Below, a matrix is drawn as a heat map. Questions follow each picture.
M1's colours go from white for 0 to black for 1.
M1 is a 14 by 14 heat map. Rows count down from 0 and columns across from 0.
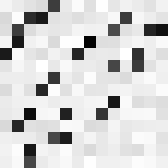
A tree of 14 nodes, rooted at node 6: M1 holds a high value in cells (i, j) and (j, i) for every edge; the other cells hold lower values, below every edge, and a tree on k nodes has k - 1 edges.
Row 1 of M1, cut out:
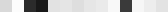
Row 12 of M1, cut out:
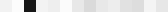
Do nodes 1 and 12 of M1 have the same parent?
yes
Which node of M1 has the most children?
2
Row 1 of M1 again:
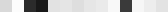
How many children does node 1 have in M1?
2
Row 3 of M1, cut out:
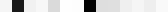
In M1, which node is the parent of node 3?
1
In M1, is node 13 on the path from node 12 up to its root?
no
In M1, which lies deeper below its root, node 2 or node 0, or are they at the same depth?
node 2
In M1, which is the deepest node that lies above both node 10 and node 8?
9
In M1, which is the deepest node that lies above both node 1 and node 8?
9
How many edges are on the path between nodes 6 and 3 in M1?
7
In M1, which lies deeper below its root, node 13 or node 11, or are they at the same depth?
node 13
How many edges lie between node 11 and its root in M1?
2
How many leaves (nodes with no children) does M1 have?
6
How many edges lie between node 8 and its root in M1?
5
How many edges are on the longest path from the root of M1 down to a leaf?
8
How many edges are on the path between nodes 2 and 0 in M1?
5
